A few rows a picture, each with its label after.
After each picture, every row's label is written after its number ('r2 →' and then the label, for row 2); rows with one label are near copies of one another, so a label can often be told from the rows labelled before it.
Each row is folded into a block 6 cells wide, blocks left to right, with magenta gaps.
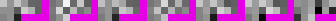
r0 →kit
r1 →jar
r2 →kit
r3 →jar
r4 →kit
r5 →kit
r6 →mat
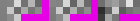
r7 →jar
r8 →jar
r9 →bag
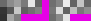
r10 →bag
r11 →jar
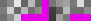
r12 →jar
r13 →bag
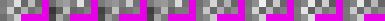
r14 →jar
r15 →bag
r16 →bag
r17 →bag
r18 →jar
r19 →jar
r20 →jar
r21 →jar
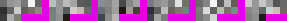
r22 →bag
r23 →kit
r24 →mat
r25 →bag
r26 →jar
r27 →kit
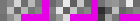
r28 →jar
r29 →jar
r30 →bag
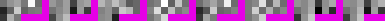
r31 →bag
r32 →mat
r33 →kit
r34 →jar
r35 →bag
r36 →jar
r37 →mat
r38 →mat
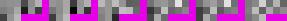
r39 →mat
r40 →mat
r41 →kit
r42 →bag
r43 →bag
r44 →jar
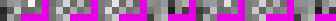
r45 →bag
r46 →jar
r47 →jar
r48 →mat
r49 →bag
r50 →jar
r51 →mat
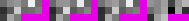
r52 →bag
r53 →bag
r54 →bag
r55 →mat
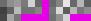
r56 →bag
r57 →jar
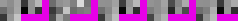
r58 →mat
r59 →bag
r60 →mat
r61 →mat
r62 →mat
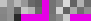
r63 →kit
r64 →jar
